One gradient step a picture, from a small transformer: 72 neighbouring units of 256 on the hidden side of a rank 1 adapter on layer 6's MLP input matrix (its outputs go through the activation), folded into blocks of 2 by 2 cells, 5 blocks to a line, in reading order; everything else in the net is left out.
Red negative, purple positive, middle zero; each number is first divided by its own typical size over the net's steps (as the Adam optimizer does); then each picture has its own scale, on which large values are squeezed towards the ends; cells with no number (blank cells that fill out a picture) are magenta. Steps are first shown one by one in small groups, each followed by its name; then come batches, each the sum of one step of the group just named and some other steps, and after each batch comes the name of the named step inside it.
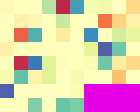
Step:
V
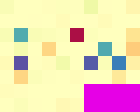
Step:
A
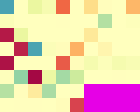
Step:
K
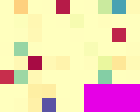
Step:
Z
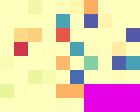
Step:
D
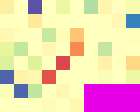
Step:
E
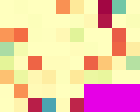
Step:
Z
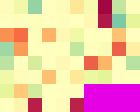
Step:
E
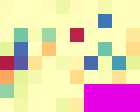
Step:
A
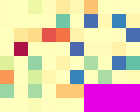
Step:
D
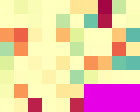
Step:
D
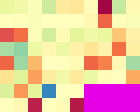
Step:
K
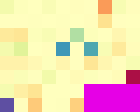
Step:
V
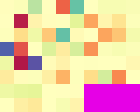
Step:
E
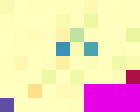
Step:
D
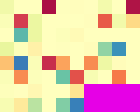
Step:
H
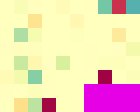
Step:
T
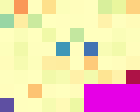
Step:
H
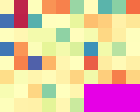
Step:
H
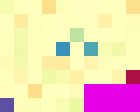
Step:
H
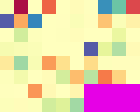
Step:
H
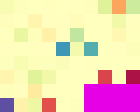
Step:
T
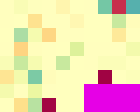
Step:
T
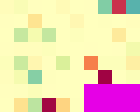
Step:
T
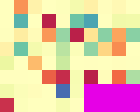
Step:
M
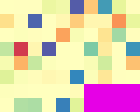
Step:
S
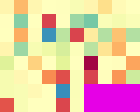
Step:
M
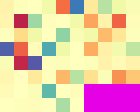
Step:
S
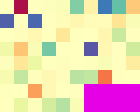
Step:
S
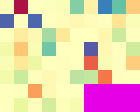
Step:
S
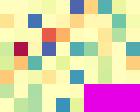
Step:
S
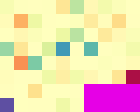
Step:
S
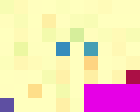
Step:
M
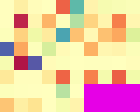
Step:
M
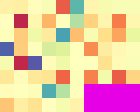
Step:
M
